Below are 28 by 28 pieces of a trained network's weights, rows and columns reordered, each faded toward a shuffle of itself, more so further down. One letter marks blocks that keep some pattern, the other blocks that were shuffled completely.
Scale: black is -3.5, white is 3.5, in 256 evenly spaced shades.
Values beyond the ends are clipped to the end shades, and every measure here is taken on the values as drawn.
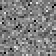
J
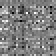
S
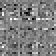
S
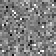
J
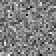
J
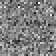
J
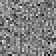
J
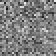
S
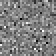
J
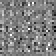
S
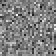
J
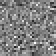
S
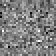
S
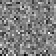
S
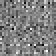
S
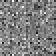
S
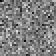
J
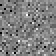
J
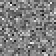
J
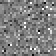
J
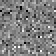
J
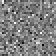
J
